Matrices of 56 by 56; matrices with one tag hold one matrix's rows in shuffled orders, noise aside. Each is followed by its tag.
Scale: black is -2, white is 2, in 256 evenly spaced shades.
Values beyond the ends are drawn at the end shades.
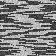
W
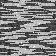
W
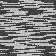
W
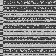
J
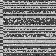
J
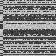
J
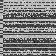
J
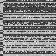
J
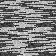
W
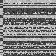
J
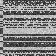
J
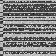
J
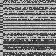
J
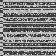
J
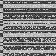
J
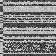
J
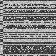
J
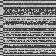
J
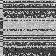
J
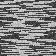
W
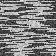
W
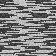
W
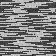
W
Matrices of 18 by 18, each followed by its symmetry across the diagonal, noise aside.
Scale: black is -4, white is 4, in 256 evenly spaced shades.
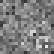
symmetric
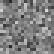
antisymmetric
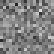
neither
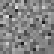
symmetric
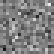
antisymmetric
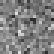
antisymmetric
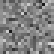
neither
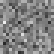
neither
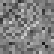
symmetric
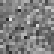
antisymmetric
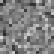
symmetric
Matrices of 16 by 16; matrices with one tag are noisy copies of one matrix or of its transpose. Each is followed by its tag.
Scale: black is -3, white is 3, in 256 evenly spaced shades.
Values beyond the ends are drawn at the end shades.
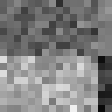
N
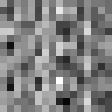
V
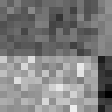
N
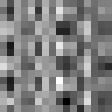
V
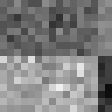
N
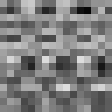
V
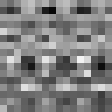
V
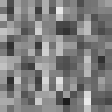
V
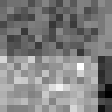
N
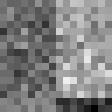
N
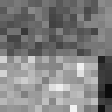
N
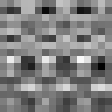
V
